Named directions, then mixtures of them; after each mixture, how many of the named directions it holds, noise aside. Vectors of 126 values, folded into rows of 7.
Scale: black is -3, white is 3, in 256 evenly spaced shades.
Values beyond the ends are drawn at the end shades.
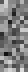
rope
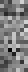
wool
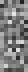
two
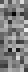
two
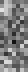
two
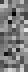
two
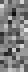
two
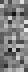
two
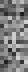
one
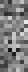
one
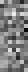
two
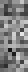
one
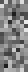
two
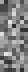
one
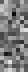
one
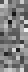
two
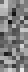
one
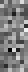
two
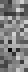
one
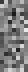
two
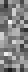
one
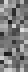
one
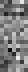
one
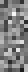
two
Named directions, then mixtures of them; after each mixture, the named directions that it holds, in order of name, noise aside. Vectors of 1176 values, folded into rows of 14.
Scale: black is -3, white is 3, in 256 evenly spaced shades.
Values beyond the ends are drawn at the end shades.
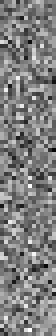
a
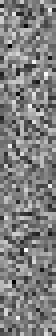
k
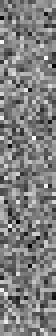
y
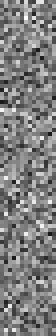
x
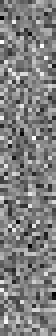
a, y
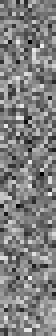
a, x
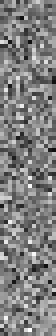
a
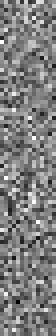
x, y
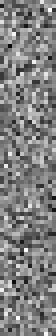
k, y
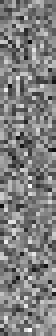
a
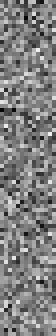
x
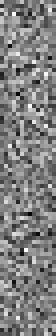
k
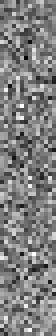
a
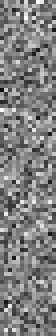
x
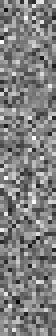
x, y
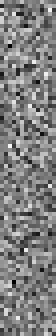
k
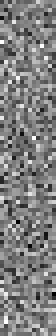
a, y
